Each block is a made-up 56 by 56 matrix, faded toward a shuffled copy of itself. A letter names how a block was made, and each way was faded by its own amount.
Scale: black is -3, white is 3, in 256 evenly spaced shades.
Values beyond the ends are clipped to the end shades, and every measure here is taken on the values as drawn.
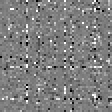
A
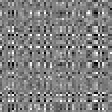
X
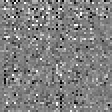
A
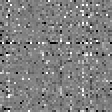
A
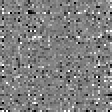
A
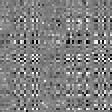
X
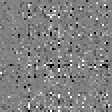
A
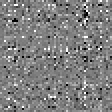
A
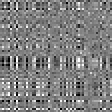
X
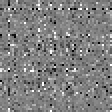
A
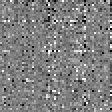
A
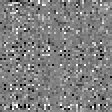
A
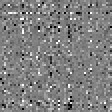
A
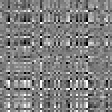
X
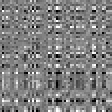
X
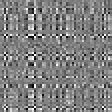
X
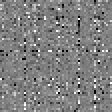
A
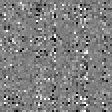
A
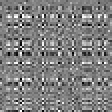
X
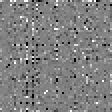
A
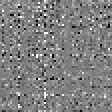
A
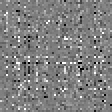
A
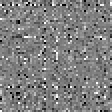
A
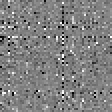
A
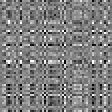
X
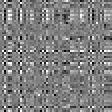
X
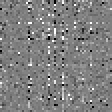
A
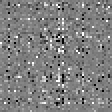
A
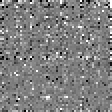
A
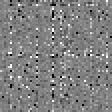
A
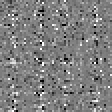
A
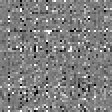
A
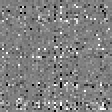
A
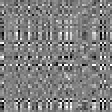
X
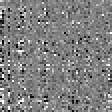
A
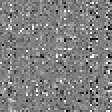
A
